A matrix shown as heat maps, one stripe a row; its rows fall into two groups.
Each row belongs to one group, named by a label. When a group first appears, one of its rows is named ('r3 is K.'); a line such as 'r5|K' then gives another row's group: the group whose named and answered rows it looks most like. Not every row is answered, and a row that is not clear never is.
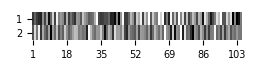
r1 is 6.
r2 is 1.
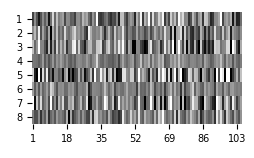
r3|1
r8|6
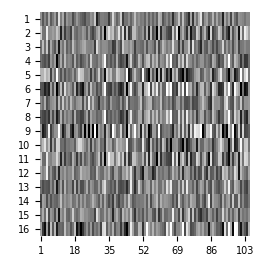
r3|1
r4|6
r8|6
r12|1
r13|6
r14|6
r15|1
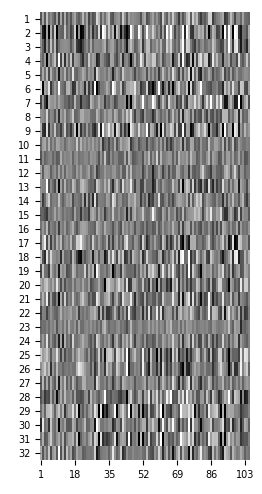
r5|1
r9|6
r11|6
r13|1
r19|1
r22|6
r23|6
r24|1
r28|6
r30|1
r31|6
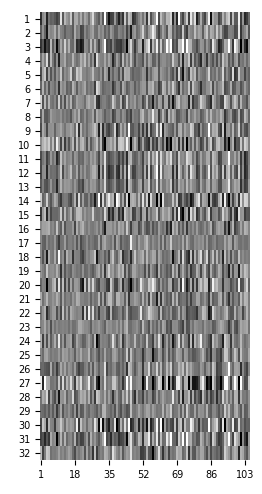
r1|6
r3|6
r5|6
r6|1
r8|1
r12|6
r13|6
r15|6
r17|6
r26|6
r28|1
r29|6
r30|6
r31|6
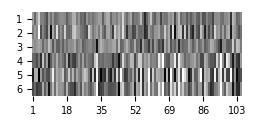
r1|1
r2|1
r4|6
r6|6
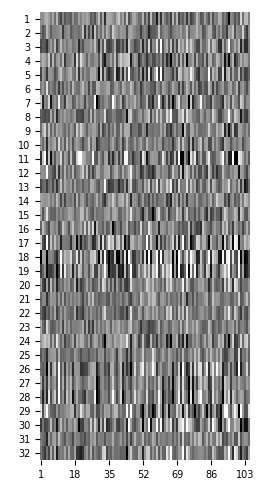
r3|6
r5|6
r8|6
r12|1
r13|6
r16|1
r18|6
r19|6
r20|6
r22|6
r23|1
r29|1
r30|6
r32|6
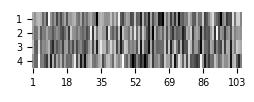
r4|1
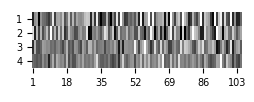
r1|6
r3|1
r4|6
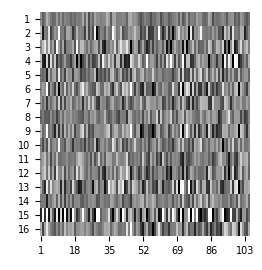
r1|1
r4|6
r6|1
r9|1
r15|1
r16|1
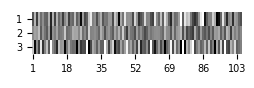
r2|1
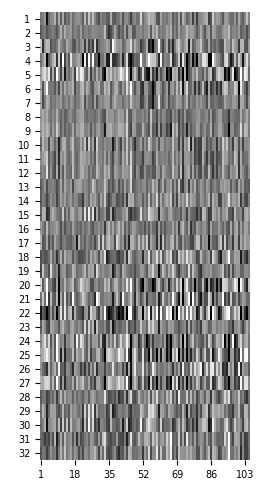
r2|6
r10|1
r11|1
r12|1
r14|6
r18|6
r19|1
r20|1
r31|6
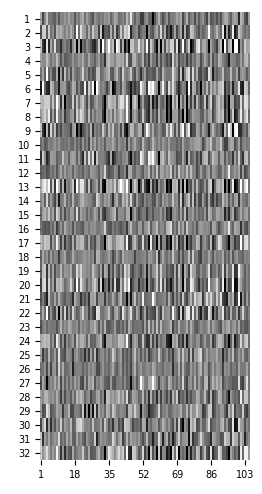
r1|1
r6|1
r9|6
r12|6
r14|1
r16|6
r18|1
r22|1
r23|6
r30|6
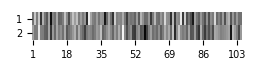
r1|1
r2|1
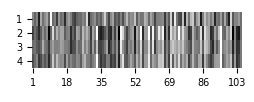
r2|6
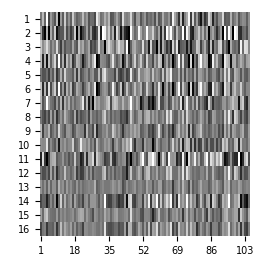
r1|1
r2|6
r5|6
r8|6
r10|1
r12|6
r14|6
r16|6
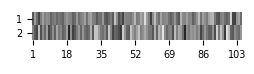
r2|6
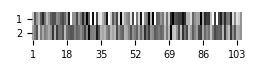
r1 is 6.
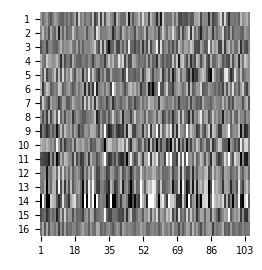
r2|1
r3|6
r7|1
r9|6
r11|6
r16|1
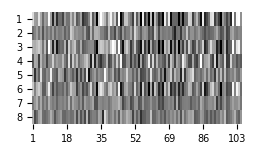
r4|6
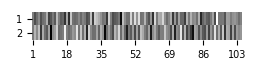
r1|6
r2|1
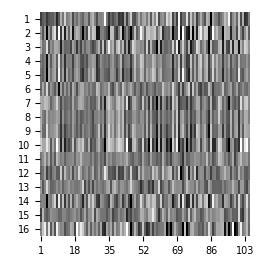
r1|6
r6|1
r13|1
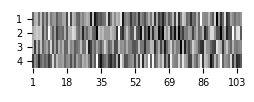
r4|6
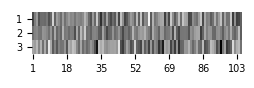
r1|6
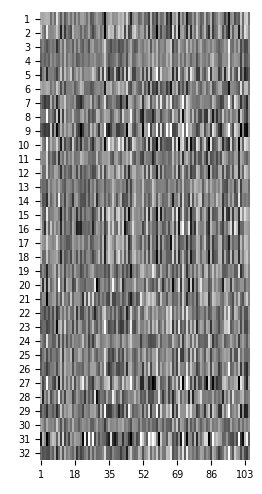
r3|6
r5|6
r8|1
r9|6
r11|1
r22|6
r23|6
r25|6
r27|1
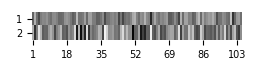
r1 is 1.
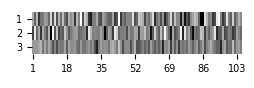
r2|1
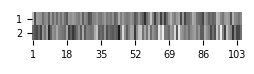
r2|6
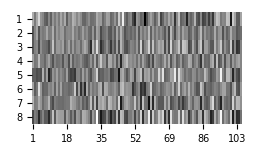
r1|1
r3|6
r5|6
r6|1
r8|6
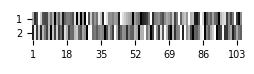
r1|1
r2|1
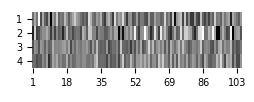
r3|6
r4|6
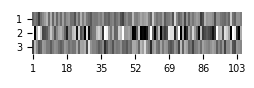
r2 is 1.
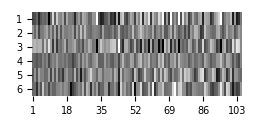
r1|6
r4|6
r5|1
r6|6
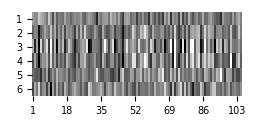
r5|6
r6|1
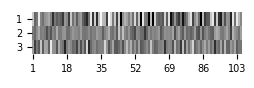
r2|1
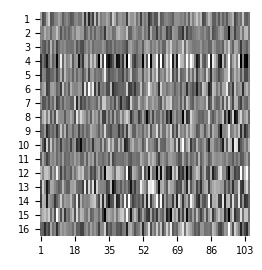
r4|6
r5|6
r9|6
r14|6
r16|6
